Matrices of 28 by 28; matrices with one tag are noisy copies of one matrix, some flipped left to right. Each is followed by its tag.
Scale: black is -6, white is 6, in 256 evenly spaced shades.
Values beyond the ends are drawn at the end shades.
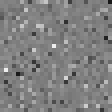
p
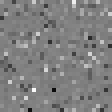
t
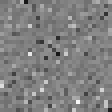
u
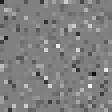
p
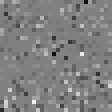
u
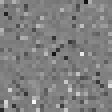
u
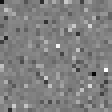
p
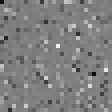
p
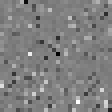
u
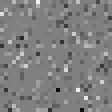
t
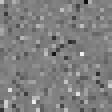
u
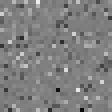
t
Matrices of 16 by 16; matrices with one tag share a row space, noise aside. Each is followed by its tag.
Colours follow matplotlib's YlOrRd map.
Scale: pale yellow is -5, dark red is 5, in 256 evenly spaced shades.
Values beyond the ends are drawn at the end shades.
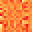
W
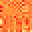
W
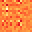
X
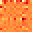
W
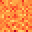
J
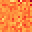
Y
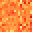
Y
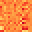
W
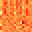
W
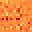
X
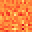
J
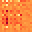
X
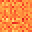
J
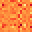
Y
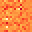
X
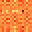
J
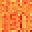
Y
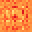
J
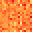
Y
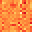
Y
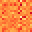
Y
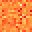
Y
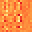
X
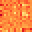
W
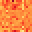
J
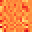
W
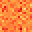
Y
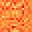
J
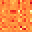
Y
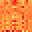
J
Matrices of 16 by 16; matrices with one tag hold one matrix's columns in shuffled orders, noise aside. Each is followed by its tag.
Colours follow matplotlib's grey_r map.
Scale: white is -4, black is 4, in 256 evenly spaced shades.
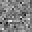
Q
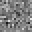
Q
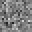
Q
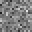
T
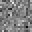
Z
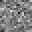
T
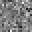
Z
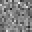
Z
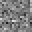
Q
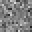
Z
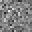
T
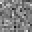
Z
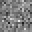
Q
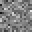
T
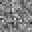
Q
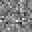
Q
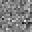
Q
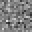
Q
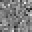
Z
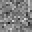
Q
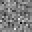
Q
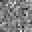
Z
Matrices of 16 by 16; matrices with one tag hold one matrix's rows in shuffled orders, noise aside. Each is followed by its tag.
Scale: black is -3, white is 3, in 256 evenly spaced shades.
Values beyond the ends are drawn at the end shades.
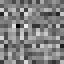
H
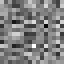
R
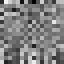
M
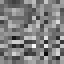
R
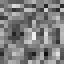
R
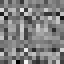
H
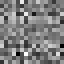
H
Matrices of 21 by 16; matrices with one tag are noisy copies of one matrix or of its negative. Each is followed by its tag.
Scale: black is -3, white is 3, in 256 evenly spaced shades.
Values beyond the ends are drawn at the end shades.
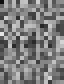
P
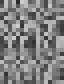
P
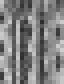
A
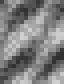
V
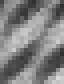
V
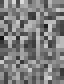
P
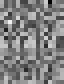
P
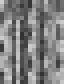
A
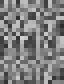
P
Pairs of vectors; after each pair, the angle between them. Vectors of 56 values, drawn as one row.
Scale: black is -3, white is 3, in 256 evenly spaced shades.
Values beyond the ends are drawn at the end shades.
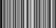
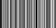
partly aligned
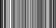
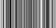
nearly opposite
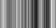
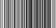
partly aligned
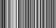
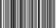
partly opposed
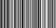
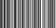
nearly parallel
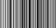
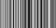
partly aligned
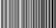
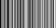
partly opposed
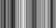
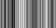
nearly parallel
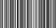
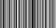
nearly opposite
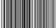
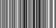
orthogonal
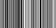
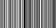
nearly opposite
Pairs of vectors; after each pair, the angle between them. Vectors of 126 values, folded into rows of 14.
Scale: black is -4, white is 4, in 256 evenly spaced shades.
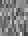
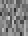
nearly opposite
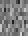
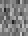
nearly parallel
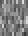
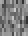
nearly opposite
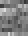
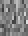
orthogonal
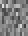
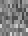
orthogonal
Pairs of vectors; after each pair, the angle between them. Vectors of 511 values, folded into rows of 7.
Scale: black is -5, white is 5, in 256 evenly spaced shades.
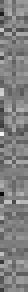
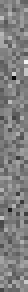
orthogonal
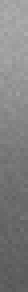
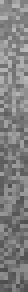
partly aligned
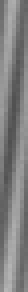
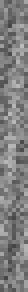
partly opposed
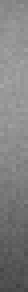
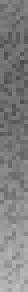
nearly opposite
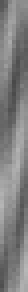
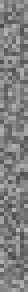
orthogonal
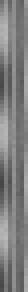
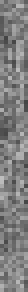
partly opposed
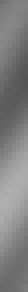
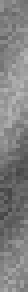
nearly opposite
